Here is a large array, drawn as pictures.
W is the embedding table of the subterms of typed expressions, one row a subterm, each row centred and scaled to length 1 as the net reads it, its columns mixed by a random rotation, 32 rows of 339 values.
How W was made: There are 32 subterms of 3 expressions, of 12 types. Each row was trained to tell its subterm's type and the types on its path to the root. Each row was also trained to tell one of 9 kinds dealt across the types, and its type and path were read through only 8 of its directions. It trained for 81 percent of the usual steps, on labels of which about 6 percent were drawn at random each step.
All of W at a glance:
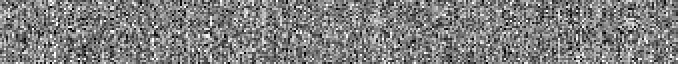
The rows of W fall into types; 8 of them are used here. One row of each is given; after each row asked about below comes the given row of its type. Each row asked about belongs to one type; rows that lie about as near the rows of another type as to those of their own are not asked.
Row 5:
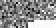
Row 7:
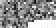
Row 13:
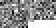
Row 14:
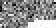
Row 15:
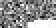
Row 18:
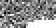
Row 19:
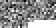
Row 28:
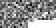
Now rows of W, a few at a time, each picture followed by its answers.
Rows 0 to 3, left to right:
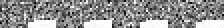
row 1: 13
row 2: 13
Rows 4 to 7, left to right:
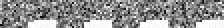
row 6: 7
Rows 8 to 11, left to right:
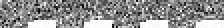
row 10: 13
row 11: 19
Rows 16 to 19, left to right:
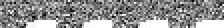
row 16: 15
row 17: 18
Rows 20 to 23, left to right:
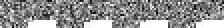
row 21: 7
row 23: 28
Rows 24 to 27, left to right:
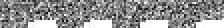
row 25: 14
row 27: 28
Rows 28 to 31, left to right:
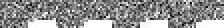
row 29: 19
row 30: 28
